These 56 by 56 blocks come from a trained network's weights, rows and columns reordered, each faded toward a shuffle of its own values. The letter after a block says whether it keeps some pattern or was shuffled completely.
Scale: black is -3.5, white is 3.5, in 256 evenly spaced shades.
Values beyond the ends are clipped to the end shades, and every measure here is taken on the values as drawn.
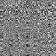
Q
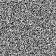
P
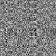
Q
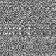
Q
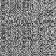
Q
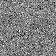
P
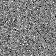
P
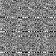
Q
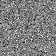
P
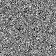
P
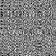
Q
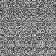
Q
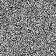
P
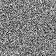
P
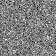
P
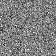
P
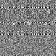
Q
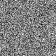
P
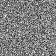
P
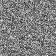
P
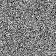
P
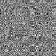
Q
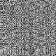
Q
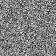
P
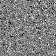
P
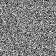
P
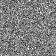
P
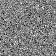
P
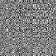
Q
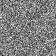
P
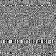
Q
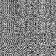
Q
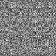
Q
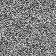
P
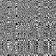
Q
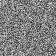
P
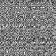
Q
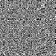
Q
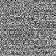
Q
